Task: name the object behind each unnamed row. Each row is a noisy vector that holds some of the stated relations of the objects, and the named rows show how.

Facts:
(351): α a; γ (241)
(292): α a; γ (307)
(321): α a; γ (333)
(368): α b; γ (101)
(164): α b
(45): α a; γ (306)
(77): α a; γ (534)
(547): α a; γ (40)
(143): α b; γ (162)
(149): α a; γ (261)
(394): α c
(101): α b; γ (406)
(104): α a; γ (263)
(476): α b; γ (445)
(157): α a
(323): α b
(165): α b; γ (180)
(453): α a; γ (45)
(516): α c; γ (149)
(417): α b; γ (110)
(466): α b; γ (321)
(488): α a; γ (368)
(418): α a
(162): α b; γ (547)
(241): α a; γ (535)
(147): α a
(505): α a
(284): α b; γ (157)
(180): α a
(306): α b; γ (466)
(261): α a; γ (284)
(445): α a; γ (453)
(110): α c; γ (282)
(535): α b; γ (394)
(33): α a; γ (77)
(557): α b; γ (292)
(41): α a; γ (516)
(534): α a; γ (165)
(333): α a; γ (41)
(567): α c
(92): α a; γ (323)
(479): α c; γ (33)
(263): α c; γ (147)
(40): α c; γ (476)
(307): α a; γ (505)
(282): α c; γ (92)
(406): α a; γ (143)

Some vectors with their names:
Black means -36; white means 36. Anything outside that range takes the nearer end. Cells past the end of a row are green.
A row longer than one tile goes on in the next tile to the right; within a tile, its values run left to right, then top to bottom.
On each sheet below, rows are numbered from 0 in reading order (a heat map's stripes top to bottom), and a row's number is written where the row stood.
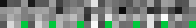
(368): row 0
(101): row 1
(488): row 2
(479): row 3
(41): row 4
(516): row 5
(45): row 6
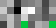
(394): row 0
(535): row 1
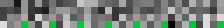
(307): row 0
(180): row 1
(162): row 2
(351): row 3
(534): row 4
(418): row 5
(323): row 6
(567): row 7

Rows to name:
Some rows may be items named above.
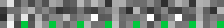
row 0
(479)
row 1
(164)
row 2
(445)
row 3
(104)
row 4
(351)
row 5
(147)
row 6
(104)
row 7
(351)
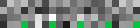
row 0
(417)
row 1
(516)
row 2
(92)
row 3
(547)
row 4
(417)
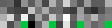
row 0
(157)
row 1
(323)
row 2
(263)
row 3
(453)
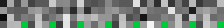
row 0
(165)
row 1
(162)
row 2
(40)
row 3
(406)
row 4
(476)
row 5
(557)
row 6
(284)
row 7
(143)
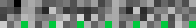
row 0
(505)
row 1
(241)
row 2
(261)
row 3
(77)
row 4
(241)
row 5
(33)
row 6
(164)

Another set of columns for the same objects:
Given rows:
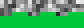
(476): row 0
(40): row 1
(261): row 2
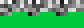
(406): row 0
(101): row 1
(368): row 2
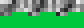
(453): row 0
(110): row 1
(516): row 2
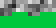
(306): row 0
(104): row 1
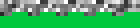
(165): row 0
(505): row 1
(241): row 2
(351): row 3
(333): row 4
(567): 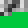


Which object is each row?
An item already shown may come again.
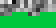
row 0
(547)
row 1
(263)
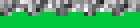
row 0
(284)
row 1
(479)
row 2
(476)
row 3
(394)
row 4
(323)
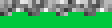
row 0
(284)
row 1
(164)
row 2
(149)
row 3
(164)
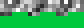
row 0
(535)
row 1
(516)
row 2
(162)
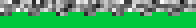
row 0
(241)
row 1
(143)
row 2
(516)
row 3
(417)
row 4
(505)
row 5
(157)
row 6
(41)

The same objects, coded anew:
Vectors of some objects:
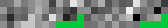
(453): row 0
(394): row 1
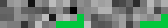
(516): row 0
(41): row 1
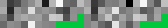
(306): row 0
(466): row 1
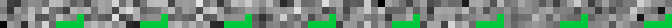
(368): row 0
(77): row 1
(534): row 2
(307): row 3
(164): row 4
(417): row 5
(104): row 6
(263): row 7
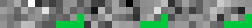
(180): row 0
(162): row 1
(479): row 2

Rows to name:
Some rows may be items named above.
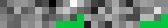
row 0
(547)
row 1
(143)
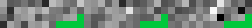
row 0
(557)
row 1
(505)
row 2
(394)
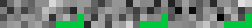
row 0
(479)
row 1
(284)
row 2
(40)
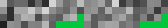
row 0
(535)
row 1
(157)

